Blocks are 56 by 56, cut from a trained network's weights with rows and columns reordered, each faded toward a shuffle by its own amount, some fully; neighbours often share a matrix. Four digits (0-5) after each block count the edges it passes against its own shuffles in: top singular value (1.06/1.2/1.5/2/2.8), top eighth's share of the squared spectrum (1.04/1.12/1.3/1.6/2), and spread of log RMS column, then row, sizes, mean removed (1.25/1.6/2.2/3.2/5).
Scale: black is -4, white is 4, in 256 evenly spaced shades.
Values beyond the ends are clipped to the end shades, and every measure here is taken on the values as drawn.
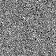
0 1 0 0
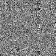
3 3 2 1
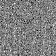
0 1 0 0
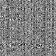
3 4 1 2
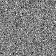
1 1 0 0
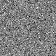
0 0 0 0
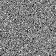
0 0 0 0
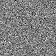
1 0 0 0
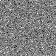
0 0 0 0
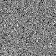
2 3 1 1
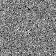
0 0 0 0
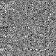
3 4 2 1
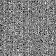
2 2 0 1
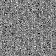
1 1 0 0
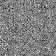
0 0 0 0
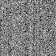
2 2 0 1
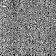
2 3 1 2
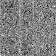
2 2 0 1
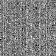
3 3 2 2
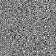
3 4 2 2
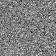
0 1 0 0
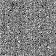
1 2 0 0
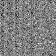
2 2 0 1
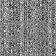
3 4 1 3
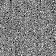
1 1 0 0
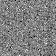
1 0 0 0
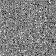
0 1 0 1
